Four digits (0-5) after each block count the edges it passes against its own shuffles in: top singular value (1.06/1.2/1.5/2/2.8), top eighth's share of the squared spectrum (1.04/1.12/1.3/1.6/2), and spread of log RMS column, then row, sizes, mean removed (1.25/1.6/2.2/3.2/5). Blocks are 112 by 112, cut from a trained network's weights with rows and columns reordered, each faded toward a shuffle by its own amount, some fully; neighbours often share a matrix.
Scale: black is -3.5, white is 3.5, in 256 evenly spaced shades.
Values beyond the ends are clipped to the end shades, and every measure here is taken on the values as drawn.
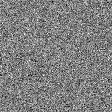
2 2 0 0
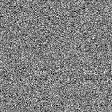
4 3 0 2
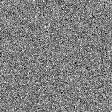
0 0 0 0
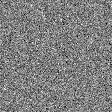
0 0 0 0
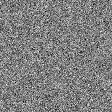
1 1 0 0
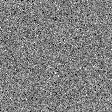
0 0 0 0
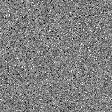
2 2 0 1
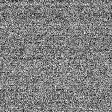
3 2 0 1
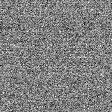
3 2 0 1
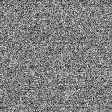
3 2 0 1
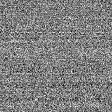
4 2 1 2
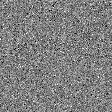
2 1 0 0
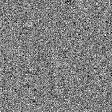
2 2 0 1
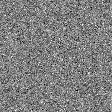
0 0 0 0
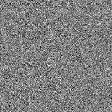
3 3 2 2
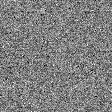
0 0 0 0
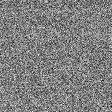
1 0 0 0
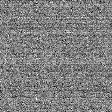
3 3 1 1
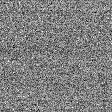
1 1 0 0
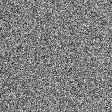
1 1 0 0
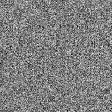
3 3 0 1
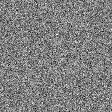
2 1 0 0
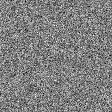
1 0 0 0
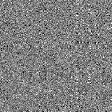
4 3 2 2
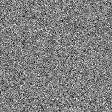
2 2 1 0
